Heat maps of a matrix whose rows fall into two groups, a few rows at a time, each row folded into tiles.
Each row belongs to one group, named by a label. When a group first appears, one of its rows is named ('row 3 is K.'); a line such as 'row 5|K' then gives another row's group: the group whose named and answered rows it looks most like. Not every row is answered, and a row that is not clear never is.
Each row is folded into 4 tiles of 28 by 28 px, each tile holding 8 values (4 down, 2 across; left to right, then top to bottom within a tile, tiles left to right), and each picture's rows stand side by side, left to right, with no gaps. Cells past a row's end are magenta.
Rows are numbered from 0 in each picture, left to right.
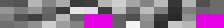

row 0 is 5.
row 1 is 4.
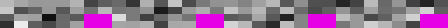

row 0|4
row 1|5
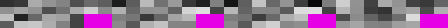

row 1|5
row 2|5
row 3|4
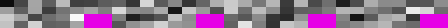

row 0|5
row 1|5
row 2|4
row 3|5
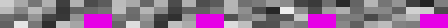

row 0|4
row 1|4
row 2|4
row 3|5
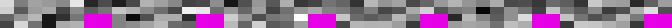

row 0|4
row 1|5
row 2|5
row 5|5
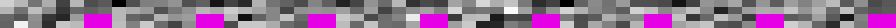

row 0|4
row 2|5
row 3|5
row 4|4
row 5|5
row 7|4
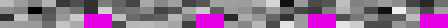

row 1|5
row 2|4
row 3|4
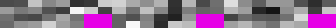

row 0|5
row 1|4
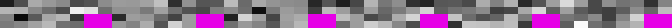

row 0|5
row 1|4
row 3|5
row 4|5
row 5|4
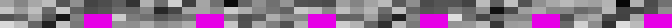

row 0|4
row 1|5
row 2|5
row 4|5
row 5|4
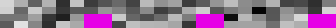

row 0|4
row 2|4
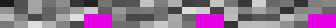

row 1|5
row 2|5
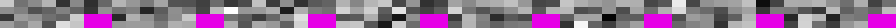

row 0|4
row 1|4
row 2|5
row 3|4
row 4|4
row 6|4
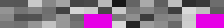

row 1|5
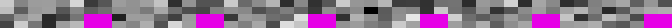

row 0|4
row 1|4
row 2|4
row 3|4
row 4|5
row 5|5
